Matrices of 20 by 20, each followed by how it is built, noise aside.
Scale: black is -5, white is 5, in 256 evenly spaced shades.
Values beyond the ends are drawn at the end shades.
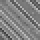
Toeplitz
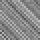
Toeplitz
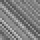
Toeplitz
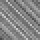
Toeplitz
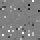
sparse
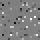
sparse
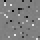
sparse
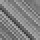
Toeplitz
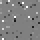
sparse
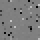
sparse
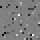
sparse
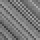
Toeplitz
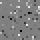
sparse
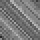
Toeplitz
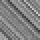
Toeplitz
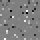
sparse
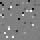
sparse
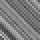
Toeplitz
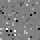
sparse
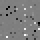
sparse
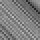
Toeplitz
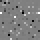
sparse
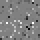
sparse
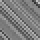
Toeplitz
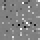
sparse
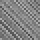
Toeplitz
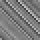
Toeplitz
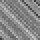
Toeplitz
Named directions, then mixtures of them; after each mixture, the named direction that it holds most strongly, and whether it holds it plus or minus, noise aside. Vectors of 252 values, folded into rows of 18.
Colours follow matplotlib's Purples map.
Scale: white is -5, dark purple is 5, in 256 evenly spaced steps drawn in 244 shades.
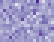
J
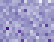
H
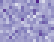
J, plus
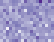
H, minus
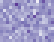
J, minus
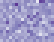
J, minus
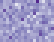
J, plus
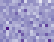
H, plus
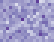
J, plus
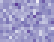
J, minus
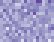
H, minus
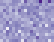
H, minus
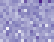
H, minus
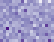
H, plus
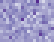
J, plus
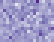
J, plus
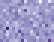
H, plus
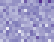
H, minus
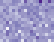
H, minus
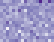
H, minus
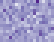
J, plus
